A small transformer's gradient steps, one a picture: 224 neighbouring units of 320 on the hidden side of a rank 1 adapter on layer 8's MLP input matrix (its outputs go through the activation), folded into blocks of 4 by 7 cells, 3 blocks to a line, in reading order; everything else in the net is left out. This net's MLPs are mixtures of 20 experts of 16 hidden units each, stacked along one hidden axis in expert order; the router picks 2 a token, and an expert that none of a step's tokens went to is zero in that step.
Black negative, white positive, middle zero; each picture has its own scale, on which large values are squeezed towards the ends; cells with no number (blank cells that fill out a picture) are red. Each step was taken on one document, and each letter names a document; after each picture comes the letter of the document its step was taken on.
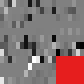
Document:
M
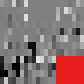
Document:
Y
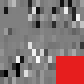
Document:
Y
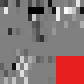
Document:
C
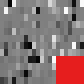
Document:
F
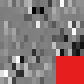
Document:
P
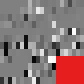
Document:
M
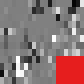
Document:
F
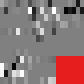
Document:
C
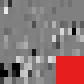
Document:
Y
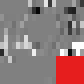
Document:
M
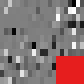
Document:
F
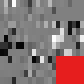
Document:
M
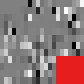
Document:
F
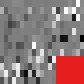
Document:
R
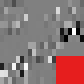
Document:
P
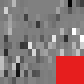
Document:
Y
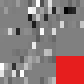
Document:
C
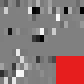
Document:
C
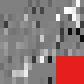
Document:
M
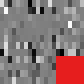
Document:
M
